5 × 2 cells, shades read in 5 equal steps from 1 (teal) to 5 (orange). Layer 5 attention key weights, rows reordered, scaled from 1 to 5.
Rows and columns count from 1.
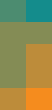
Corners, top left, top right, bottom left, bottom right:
2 1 4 5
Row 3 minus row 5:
-1 -1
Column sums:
15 17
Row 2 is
3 3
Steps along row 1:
down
